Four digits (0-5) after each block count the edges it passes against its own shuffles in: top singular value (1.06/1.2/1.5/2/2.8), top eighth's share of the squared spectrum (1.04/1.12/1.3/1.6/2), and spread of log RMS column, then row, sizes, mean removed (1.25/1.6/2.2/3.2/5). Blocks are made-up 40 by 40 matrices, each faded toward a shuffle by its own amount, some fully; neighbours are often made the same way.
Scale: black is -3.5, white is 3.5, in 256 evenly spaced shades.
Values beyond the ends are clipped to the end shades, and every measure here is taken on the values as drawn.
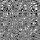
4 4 1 2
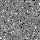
1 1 0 0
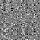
3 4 2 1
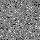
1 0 0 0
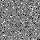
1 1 0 0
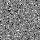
2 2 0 0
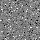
0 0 0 0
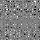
2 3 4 3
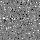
1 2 0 1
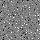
0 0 0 0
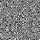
2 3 1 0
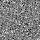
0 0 0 0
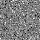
0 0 0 0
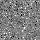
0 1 0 0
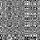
4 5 3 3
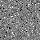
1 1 0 0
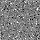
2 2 0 1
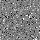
0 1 0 0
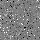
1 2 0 0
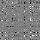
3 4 2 2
